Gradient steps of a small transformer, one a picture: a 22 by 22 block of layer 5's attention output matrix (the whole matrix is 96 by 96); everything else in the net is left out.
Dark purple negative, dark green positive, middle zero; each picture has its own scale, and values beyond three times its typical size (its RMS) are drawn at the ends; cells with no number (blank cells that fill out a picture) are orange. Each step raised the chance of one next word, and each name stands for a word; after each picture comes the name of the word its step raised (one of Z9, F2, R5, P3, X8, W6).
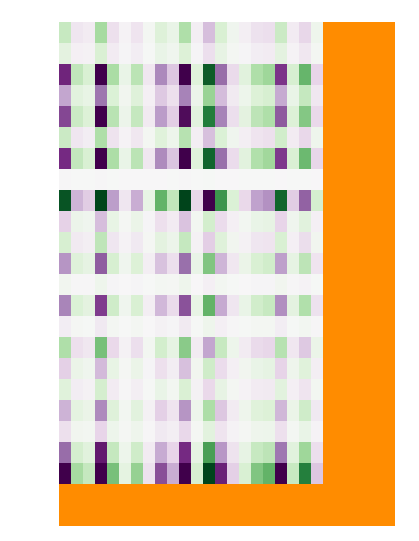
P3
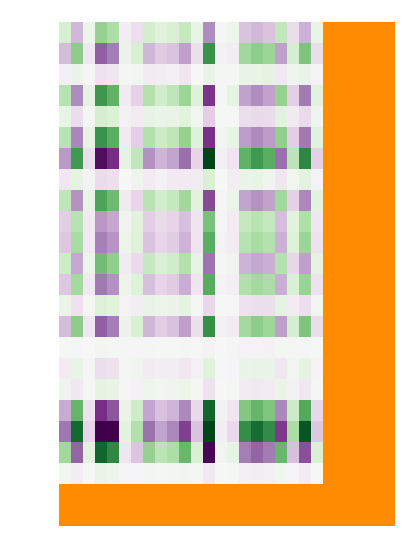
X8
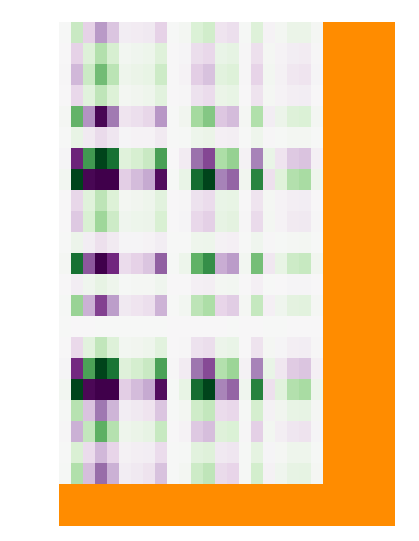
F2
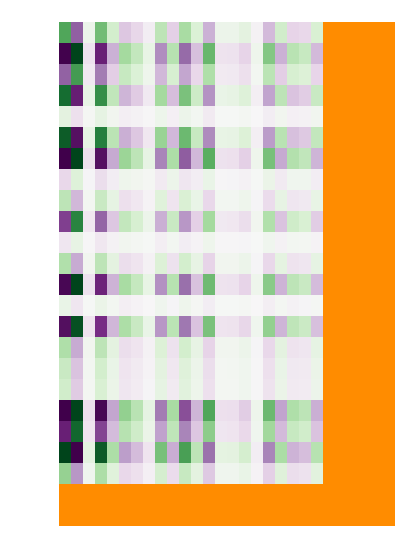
X8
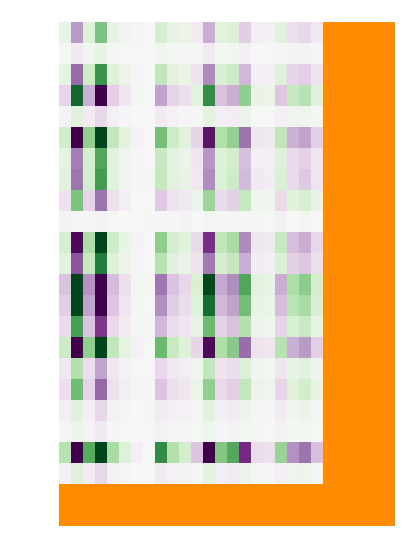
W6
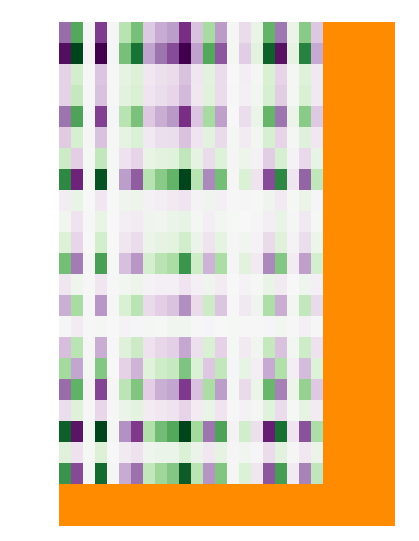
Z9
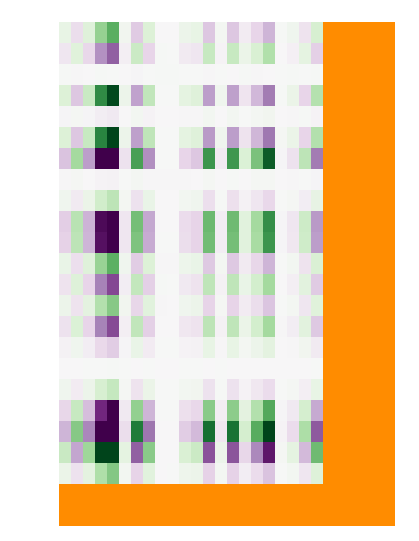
X8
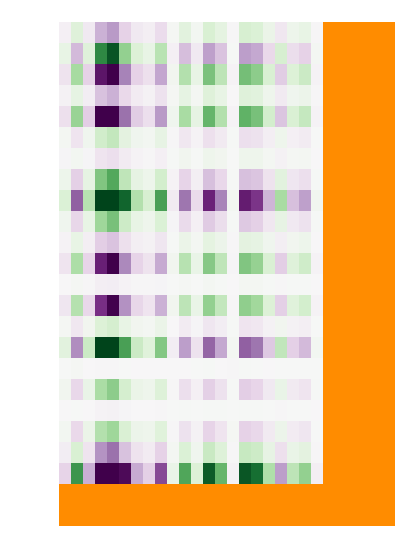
P3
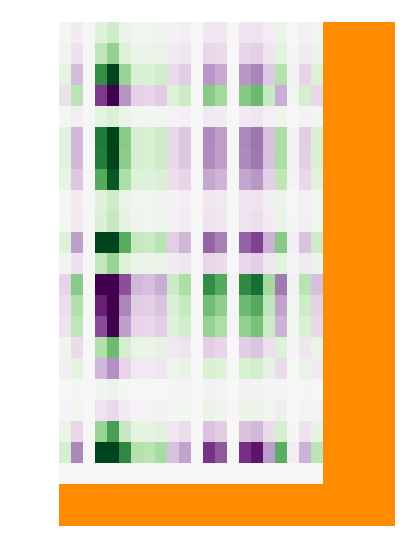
W6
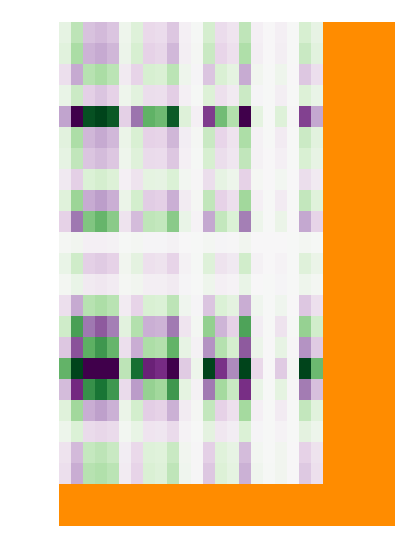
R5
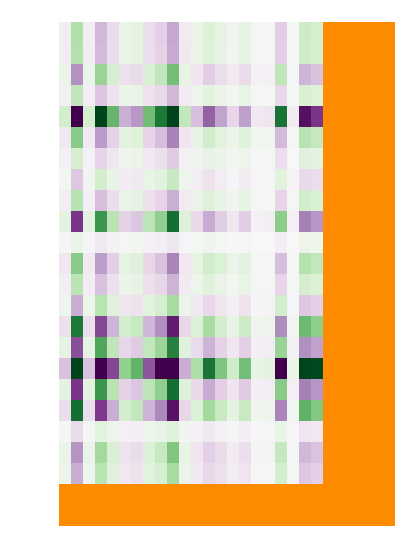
R5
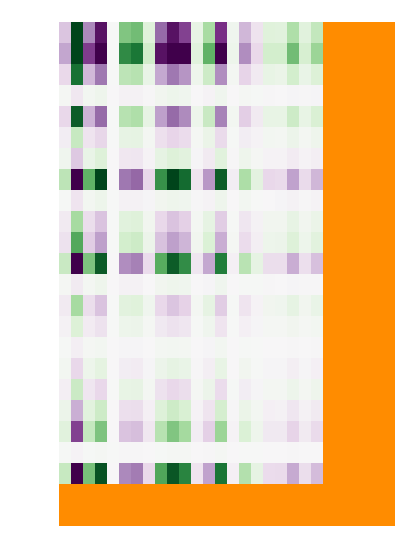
Z9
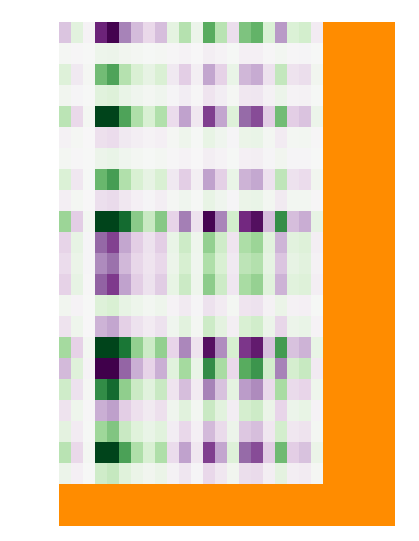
R5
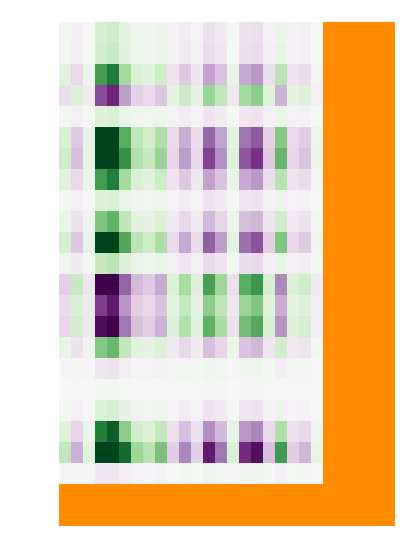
W6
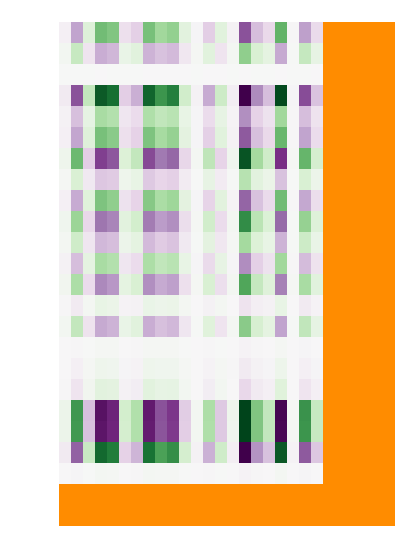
X8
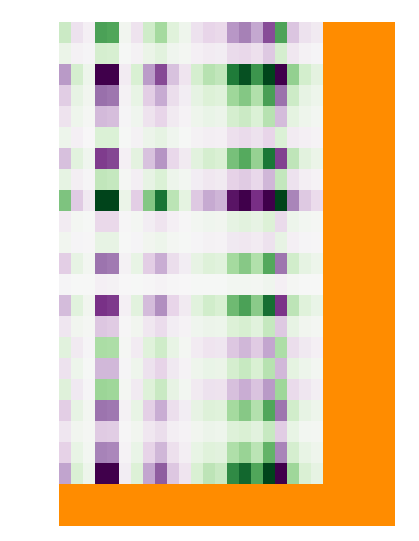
P3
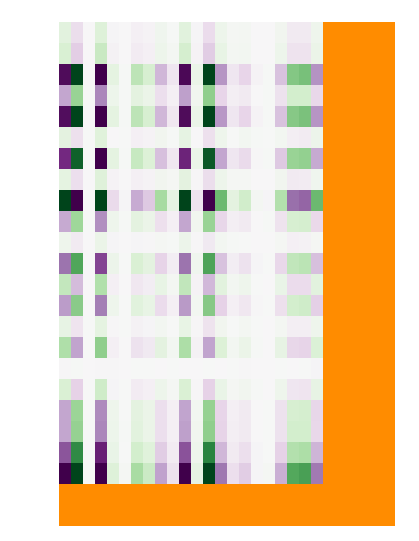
P3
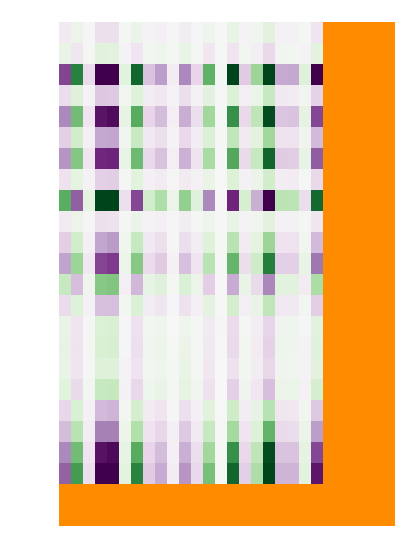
P3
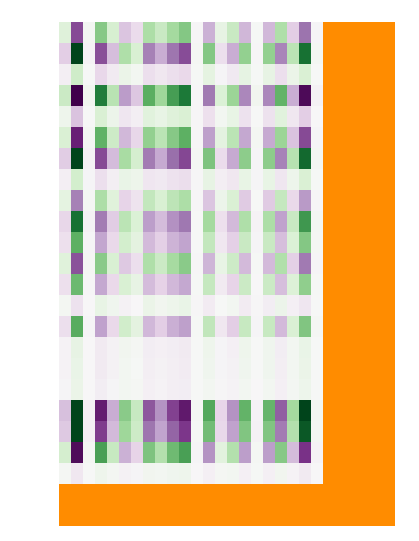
X8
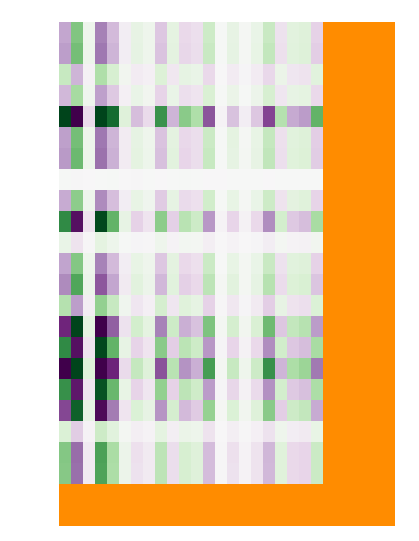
R5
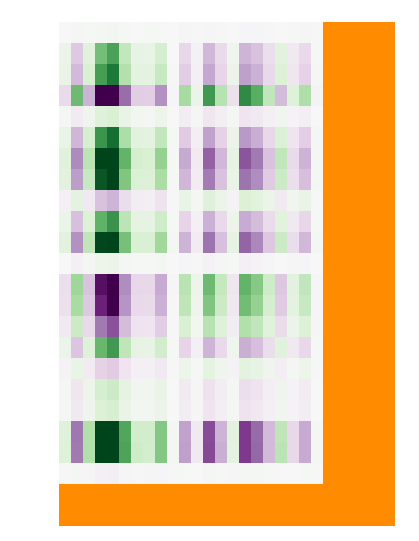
W6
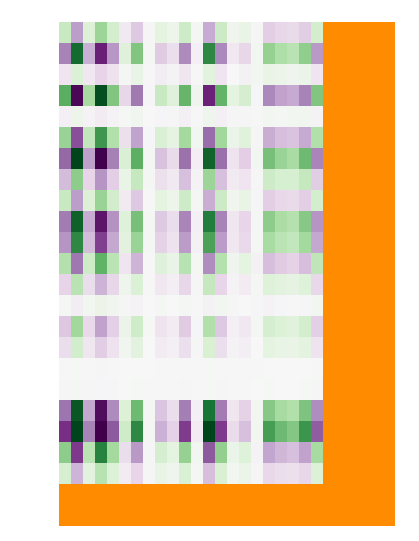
X8
